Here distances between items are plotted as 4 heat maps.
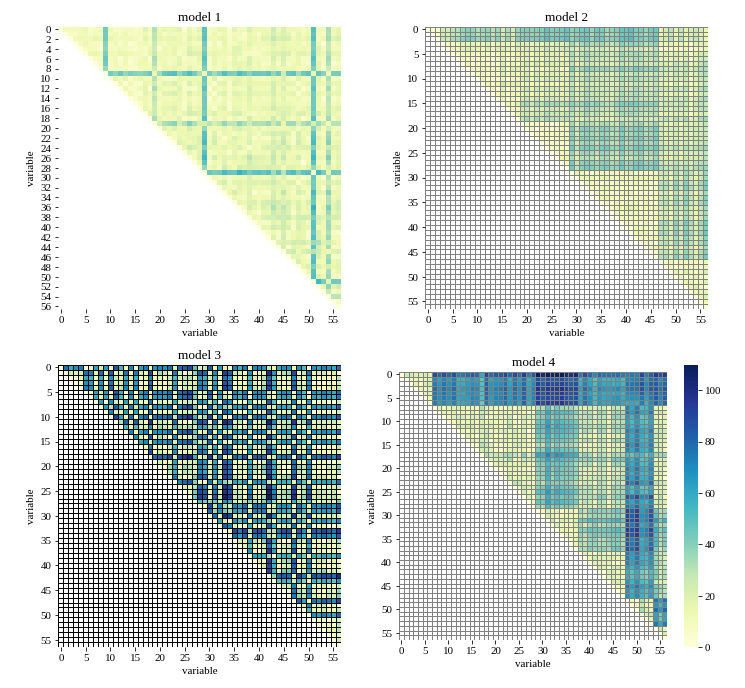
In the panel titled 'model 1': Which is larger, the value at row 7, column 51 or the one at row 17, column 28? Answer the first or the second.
the first
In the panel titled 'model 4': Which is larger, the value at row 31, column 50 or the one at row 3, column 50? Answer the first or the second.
the first
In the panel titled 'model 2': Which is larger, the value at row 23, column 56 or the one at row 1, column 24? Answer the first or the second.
the second
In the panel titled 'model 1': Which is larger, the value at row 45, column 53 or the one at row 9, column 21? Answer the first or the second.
the second
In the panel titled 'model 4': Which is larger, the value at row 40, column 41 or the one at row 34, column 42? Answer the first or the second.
the second
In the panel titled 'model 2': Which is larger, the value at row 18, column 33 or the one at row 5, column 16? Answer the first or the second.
the first
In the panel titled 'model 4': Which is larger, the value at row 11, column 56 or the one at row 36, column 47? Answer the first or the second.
the second
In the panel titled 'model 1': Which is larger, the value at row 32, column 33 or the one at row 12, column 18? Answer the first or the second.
the first
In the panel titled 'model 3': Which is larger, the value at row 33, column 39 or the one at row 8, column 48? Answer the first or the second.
the first
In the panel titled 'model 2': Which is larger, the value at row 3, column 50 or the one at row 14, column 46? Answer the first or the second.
the second
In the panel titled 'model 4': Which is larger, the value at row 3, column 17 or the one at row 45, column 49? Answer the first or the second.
the second
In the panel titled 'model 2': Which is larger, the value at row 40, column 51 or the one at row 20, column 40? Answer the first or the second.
the second
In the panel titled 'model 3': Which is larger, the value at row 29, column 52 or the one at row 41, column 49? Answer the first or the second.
the first
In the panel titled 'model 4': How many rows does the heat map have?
57
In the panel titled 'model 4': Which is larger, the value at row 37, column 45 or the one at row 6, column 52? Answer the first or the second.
the second
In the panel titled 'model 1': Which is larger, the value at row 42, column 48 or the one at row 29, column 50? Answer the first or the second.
the second
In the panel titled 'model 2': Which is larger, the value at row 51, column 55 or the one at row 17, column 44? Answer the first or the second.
the second
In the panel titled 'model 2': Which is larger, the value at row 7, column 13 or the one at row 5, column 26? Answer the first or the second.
the second
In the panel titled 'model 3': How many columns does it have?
57
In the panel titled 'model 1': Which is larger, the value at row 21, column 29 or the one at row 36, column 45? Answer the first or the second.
the first
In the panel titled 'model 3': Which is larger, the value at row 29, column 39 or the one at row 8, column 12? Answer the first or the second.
the first
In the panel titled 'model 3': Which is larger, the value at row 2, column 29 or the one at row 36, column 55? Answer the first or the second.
the first
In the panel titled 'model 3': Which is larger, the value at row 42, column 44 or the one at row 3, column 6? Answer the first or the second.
the first
